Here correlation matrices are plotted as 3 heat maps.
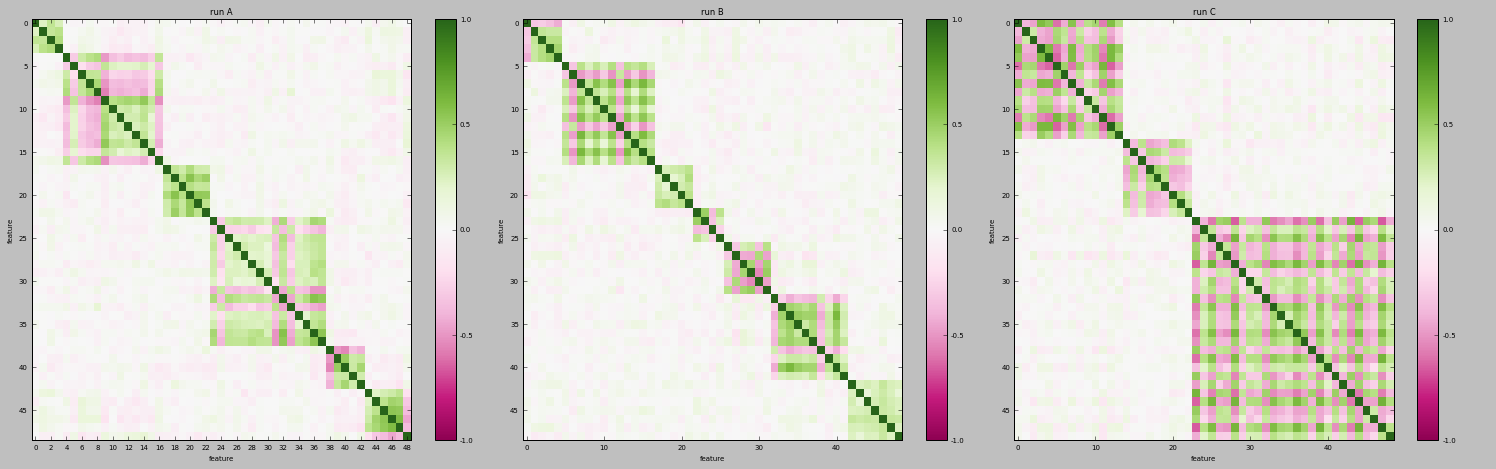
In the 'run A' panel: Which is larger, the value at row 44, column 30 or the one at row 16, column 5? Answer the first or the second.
the first
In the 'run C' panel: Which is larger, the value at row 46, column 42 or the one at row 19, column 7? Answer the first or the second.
the second
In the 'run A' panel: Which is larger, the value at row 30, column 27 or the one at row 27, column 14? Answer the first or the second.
the first
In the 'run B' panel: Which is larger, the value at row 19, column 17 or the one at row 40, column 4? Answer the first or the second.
the first
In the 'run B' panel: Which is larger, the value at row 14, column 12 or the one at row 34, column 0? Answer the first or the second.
the second
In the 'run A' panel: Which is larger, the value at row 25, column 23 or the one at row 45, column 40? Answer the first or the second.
the first
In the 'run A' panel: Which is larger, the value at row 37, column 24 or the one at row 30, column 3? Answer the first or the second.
the second
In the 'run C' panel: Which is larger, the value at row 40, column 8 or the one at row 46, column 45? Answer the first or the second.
the second
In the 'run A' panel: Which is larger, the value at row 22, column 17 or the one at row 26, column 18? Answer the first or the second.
the first
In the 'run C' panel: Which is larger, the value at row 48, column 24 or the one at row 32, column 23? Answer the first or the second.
the second
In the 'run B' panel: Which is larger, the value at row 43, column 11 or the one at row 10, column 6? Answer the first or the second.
the first
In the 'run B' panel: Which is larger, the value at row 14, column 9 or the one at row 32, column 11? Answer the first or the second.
the first
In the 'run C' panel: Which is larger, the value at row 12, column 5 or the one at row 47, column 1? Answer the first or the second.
the second
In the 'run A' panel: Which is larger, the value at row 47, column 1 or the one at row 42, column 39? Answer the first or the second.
the second
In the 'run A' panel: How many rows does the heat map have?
49
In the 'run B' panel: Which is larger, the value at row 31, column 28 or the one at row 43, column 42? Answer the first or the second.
the first
